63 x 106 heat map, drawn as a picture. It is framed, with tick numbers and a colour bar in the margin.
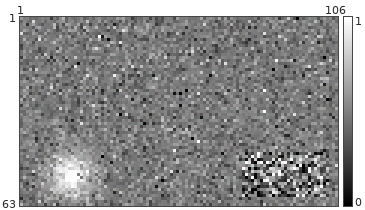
The bottom right is the roughest part. A few values lie far out on both sides of the bulk. In the bottom right lies a patch that is rougher than the rest. One bump rises in the bottom left. On average the colour sits 50% of the way up the scale.
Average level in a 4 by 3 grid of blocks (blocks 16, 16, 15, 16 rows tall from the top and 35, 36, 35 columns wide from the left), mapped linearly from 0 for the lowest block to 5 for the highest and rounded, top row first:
0 0 0 | 0 0 0 | 1 0 0 | 5 0 0
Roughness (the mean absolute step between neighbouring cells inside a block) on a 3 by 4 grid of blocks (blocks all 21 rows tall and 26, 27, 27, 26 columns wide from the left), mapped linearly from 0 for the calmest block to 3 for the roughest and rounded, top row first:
0000 | 0000 | 0013
